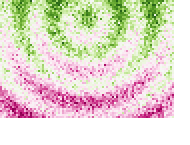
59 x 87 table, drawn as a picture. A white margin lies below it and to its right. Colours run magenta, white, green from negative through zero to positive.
Values rise toward the top. No row or column stands out. Overall the values sit about 50% of the way up the scale. The ninth with the lowest average is the bottom left. Concentric rings centre on the top middle.
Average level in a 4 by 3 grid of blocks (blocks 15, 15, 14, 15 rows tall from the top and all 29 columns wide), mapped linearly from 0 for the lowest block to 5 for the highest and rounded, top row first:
5 4 5 / 3 4 3 / 2 2 2 / 0 0 0
